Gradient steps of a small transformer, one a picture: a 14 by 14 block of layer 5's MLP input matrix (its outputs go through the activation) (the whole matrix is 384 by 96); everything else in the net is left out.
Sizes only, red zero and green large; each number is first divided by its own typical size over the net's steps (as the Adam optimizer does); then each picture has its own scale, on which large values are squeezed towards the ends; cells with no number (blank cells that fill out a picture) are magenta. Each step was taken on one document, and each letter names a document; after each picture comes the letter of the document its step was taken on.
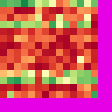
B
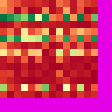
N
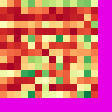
B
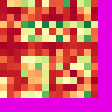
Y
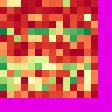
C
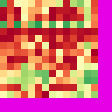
B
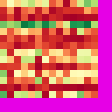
B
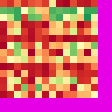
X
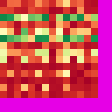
N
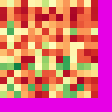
C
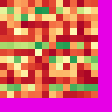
X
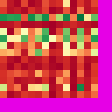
N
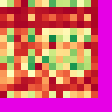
C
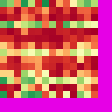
B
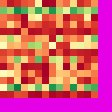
X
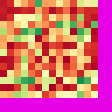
B
